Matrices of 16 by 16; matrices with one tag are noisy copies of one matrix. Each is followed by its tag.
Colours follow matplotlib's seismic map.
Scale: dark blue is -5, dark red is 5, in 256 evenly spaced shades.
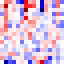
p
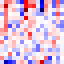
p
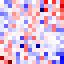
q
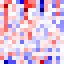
p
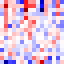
p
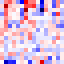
p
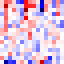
p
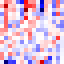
p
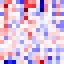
p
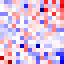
q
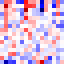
p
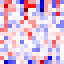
p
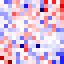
q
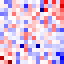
q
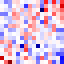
q
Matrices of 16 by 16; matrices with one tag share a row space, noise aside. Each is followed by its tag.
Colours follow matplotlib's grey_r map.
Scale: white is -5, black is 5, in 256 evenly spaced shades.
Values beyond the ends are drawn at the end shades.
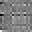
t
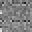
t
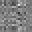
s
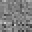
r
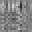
s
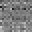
t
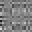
t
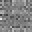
t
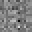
s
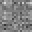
r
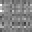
t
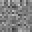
s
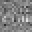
r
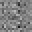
s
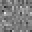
r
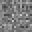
r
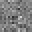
s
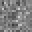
s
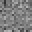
r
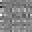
t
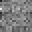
t
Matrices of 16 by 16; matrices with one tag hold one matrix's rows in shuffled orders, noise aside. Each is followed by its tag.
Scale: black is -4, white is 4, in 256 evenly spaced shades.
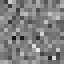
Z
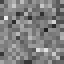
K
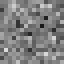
K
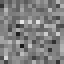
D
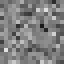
K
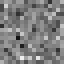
D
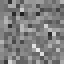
Z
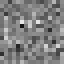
D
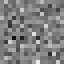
Z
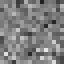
K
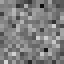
K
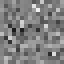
Z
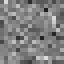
K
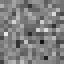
K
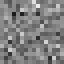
Z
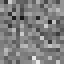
Z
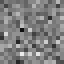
D
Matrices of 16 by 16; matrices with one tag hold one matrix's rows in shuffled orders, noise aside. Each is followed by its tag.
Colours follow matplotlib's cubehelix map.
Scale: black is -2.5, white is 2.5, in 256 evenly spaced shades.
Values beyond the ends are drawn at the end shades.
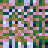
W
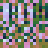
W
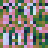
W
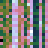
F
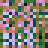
W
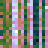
F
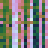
F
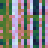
F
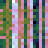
F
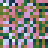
W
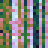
F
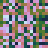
W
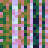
F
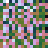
W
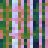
F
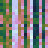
F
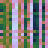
F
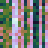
F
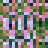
W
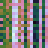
F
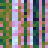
F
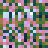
W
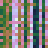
F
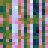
F
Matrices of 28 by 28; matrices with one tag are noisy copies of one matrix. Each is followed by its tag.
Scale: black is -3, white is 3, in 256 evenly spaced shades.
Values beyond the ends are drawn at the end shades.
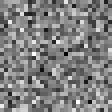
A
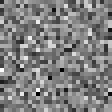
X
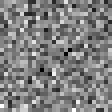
A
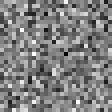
A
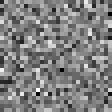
X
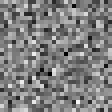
A
